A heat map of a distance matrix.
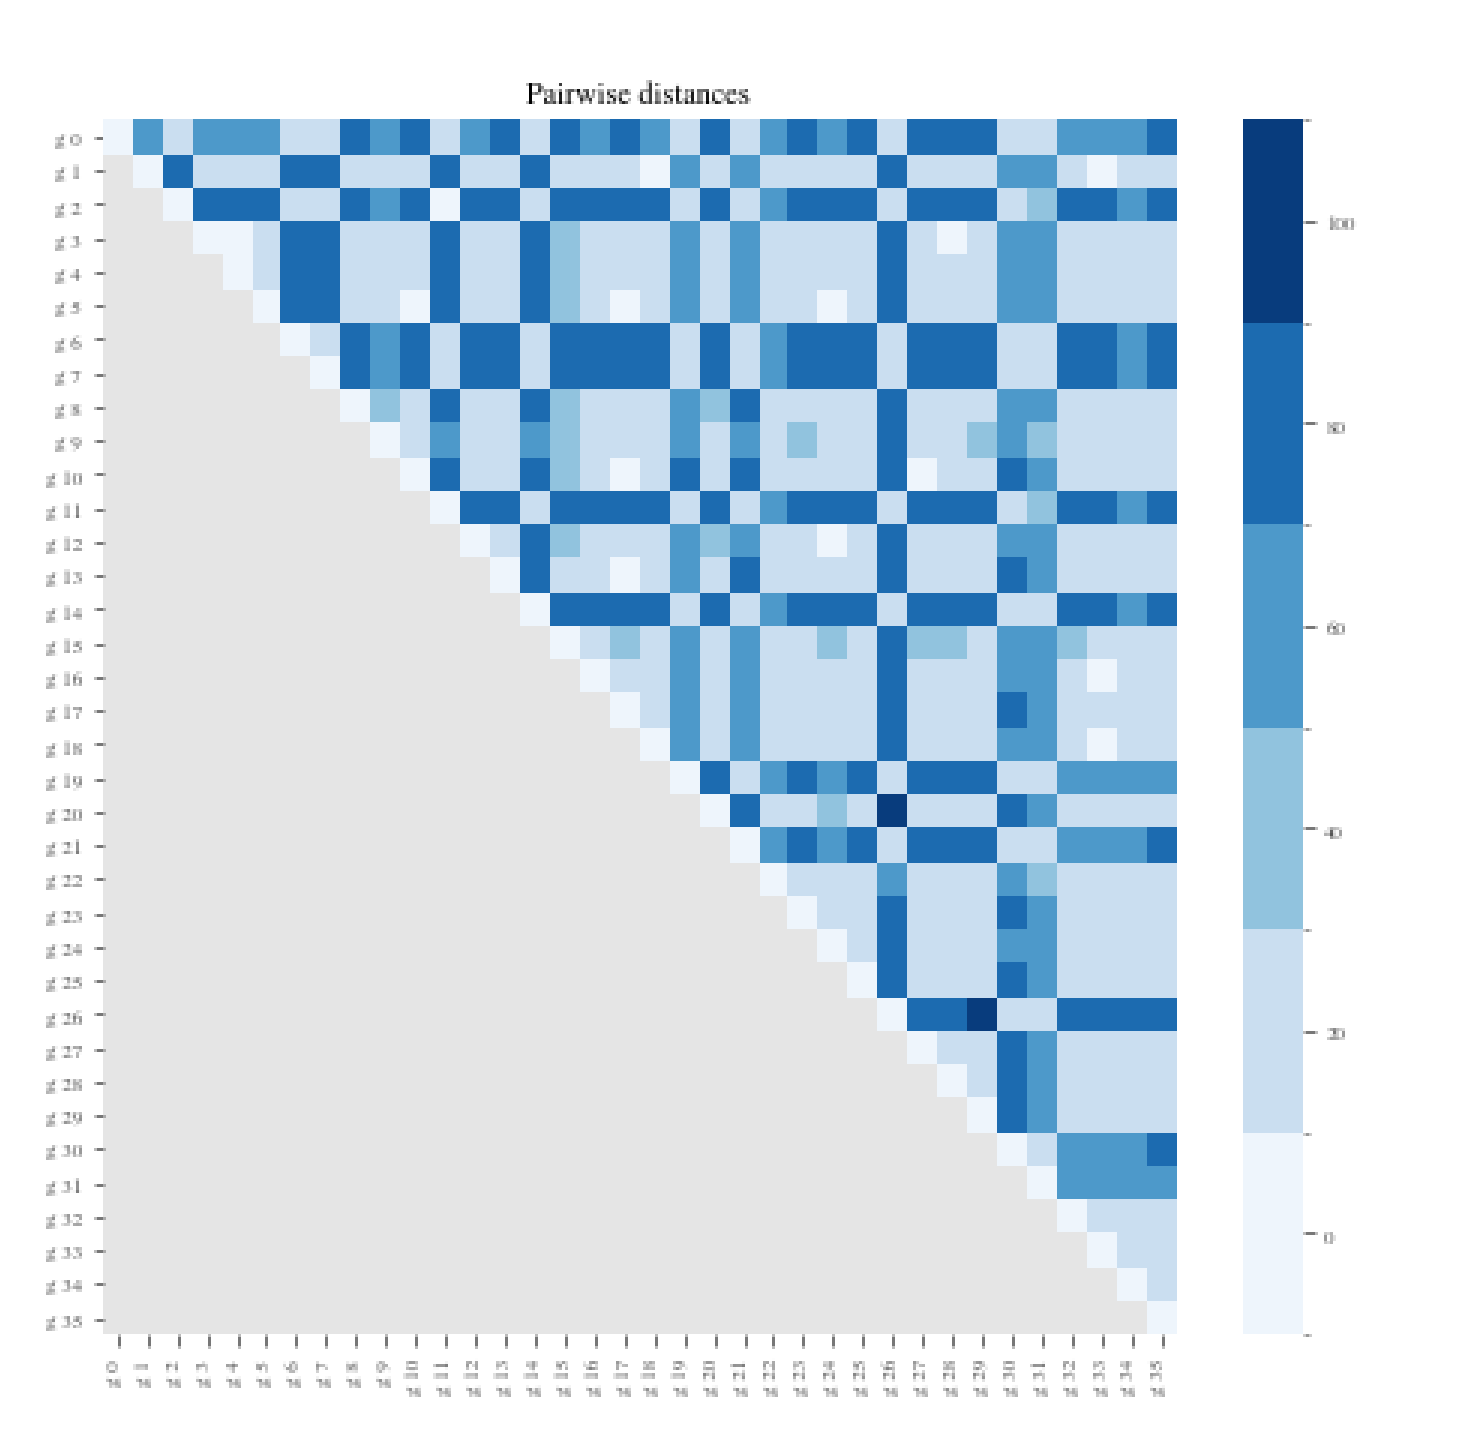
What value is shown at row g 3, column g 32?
20
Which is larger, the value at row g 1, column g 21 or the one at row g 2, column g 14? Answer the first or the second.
the first
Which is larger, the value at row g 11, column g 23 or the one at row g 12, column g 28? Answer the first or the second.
the first
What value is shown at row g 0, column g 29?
80
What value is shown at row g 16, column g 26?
80
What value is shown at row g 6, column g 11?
20
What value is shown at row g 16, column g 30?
60
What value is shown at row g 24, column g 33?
20
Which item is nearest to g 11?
g 2
